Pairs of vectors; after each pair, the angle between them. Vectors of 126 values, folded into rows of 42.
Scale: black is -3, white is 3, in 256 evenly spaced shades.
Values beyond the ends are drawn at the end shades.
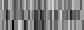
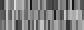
partly opposed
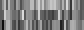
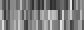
nearly opposite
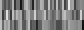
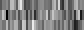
partly opposed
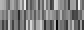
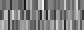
partly opposed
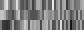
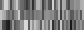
nearly parallel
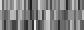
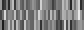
orthogonal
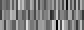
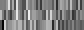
partly opposed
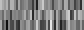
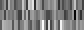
partly opposed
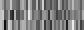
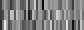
nearly opposite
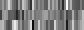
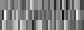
orthogonal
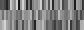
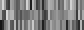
orthogonal
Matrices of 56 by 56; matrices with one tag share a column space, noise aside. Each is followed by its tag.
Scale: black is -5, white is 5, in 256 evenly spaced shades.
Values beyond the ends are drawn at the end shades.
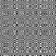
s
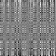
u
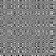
s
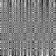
u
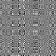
s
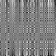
u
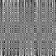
u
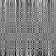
u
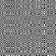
s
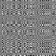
s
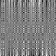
u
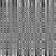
u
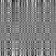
u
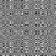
s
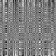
u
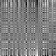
u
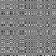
s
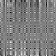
u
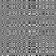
s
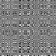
s
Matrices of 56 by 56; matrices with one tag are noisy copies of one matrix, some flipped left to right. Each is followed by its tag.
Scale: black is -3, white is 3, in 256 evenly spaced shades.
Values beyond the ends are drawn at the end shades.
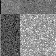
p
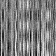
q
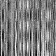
q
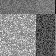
p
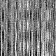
q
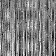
q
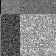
p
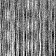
q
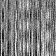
q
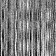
q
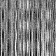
q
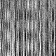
q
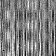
q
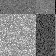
p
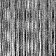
q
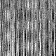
q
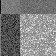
p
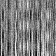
q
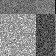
p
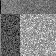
p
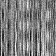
q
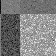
p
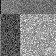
p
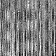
q
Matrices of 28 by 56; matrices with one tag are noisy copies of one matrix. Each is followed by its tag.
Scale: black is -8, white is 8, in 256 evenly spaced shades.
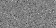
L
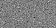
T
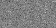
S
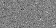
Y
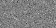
L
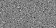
T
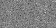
S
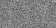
S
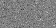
Y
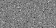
T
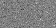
Y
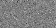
L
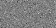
L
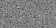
T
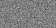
T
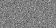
T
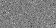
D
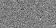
Y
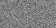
L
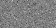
L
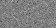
L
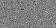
Y
